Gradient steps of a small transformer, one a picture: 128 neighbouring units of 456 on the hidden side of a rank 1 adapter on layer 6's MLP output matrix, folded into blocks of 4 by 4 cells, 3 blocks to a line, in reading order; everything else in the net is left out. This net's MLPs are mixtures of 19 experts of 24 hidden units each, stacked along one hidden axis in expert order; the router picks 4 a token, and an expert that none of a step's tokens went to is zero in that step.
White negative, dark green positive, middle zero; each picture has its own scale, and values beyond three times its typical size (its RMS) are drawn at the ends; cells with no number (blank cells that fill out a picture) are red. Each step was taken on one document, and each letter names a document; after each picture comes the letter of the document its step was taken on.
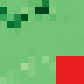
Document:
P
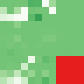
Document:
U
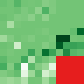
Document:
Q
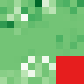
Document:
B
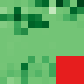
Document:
B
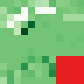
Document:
P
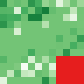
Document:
B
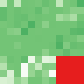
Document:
Q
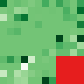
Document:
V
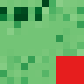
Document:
V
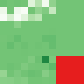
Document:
U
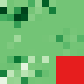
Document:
U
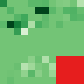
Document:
P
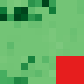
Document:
U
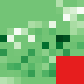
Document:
Q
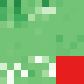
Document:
Q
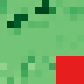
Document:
P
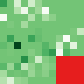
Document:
Q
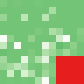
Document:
Q
